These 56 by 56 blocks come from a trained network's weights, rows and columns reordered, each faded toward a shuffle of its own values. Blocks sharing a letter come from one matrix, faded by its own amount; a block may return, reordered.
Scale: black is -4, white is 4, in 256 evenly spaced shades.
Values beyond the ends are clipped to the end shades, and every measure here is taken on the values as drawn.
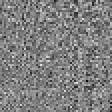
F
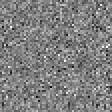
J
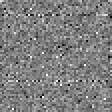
J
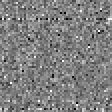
J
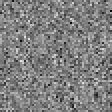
F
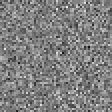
F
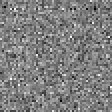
J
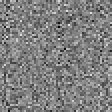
F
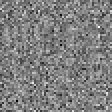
F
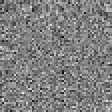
F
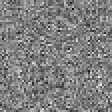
F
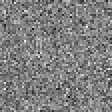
J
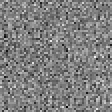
F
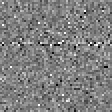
J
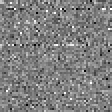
J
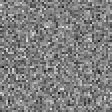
F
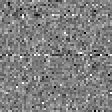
J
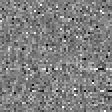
J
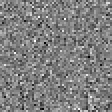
J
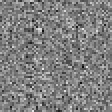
F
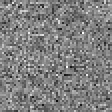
J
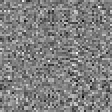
F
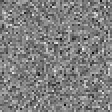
J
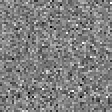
J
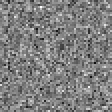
F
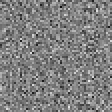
F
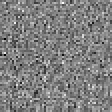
F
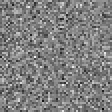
F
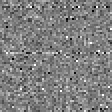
J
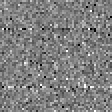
J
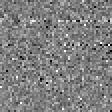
J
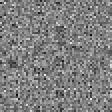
F
